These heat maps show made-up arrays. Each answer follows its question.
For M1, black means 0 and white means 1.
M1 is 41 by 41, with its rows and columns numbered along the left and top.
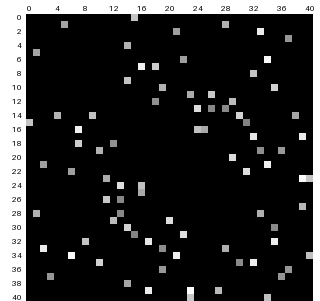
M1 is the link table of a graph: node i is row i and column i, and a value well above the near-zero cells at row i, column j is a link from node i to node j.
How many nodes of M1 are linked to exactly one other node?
10
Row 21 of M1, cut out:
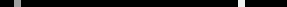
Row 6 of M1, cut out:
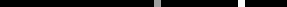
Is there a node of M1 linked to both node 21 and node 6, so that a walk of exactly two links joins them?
yes
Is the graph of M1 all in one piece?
yes
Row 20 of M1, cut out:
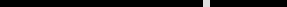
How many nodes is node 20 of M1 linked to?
1
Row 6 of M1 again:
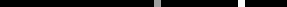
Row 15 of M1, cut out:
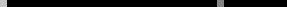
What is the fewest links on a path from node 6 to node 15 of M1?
3
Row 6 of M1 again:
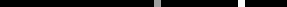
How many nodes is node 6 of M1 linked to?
2
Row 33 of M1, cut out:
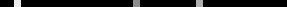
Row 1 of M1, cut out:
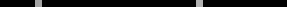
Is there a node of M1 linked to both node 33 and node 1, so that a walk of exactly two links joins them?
yes
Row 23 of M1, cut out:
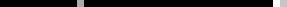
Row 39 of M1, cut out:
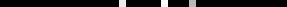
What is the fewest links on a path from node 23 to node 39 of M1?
1
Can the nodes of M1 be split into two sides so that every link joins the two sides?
yes
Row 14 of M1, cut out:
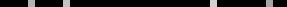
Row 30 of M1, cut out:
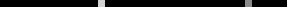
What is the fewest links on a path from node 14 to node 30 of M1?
1
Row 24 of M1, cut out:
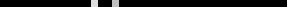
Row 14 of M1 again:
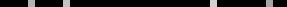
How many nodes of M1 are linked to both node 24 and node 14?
0
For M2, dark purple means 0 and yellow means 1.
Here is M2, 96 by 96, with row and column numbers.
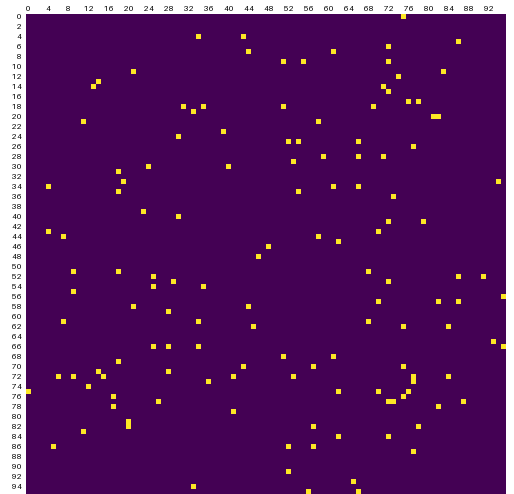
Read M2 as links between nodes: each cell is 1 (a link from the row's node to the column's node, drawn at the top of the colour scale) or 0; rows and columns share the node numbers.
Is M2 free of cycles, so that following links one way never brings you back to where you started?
no
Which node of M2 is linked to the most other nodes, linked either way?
node 72
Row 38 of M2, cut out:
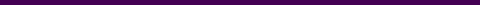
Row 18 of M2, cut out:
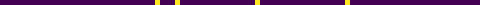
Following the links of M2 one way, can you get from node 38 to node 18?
no
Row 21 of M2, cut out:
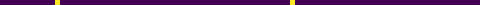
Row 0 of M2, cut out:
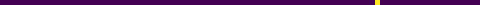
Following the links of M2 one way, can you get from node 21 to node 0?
yes
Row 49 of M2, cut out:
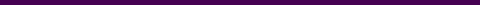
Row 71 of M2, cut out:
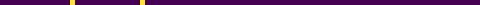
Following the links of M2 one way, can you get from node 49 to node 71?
no
